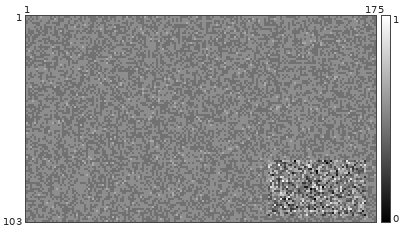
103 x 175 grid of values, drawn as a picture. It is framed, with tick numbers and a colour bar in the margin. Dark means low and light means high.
Grain: fine. Mirror symmetry: none. Stripes: none. Odd patch: rougher, in the bottom right. Roughest part: bottom right.
